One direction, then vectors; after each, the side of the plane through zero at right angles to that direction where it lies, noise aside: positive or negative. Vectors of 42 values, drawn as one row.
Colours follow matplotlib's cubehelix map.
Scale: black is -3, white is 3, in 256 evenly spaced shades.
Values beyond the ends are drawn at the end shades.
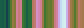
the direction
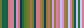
positive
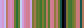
negative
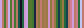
negative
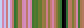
negative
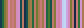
positive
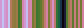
negative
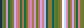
positive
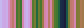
negative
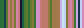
positive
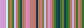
negative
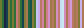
positive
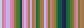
negative
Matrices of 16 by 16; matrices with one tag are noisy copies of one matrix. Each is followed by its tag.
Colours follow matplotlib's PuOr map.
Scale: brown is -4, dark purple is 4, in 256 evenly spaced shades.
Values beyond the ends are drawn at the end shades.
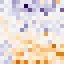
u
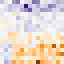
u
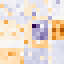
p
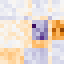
p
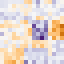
p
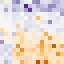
u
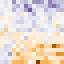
u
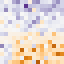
u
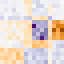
p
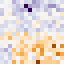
u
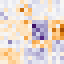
p
